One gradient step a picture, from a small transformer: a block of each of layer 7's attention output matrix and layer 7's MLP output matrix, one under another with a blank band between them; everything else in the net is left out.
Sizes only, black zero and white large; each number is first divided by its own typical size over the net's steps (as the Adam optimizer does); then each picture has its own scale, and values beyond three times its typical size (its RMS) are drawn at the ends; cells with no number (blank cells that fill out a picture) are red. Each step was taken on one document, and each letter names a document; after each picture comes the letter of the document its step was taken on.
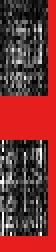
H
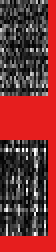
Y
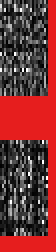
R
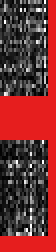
R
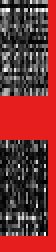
Y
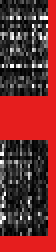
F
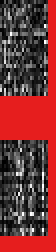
R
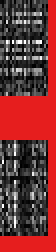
H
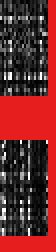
F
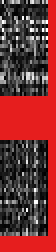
Y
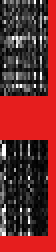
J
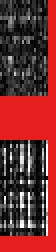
R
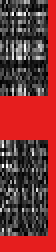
H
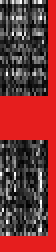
H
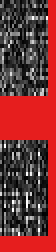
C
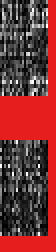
C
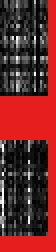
J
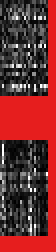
F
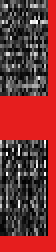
Y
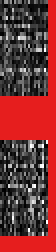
R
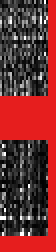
F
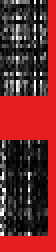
J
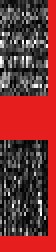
C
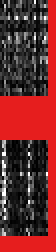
F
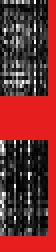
J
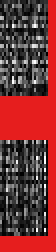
Y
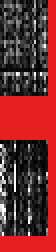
J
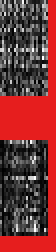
C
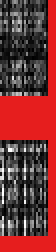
H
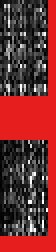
R
